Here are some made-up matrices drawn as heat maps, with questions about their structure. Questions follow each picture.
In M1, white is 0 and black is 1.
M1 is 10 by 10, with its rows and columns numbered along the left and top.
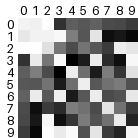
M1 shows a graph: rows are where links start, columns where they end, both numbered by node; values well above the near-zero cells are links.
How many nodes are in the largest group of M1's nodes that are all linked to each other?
6
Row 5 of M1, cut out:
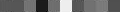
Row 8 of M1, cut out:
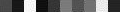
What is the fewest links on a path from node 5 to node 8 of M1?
1
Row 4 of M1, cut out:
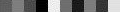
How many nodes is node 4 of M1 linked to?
8
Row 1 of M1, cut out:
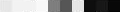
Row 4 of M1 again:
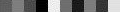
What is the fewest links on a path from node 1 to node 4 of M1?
1
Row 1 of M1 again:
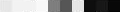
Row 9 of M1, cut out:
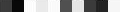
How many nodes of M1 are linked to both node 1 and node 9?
3
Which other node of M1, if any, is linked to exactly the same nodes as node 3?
node 6
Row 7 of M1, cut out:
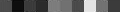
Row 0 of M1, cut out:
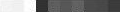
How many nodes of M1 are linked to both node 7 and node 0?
6
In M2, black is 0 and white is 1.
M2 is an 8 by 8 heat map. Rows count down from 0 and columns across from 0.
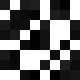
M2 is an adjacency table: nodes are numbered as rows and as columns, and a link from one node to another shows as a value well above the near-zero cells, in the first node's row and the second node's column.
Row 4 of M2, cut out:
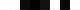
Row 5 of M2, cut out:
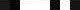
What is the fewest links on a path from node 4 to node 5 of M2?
1
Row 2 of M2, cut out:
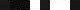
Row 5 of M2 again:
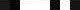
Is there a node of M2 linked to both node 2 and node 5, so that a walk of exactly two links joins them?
yes
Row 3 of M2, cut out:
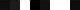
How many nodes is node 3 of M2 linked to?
3
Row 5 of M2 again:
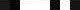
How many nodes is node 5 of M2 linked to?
4
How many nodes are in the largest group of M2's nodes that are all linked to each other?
4
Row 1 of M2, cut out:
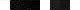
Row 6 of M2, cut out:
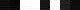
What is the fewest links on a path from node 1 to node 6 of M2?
3
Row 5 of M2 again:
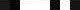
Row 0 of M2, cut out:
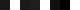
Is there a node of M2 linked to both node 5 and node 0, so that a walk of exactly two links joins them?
yes
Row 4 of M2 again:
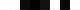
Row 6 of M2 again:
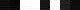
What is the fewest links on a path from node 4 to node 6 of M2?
2
